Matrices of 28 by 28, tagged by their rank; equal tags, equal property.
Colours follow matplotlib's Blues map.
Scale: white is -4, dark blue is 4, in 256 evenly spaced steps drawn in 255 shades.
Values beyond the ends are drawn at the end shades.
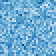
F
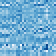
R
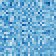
R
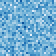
F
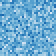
F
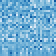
R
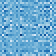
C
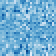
R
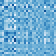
C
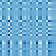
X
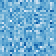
R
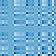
X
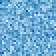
F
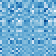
C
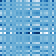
X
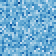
F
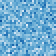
F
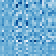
C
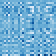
C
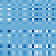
X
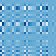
X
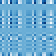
X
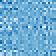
C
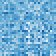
R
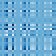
X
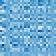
C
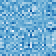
R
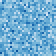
F
